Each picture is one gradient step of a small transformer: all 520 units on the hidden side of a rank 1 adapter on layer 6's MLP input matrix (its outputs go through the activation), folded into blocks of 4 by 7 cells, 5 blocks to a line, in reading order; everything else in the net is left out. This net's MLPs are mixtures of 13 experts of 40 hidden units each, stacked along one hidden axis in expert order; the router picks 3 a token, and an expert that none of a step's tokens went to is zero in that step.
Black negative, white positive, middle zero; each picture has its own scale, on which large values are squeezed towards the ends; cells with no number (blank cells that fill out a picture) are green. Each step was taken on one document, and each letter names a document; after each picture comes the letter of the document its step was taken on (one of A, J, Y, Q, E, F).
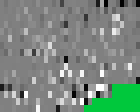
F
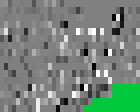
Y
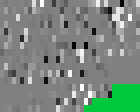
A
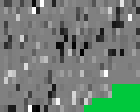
A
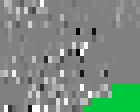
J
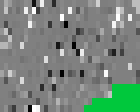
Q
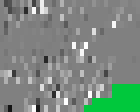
J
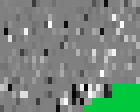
F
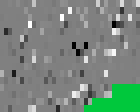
Q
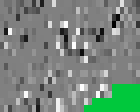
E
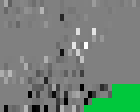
J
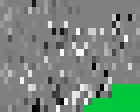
Y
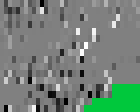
J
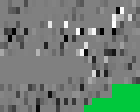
Y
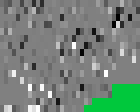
Q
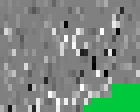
Y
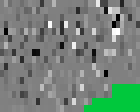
E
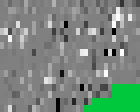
Y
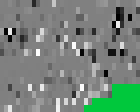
Y
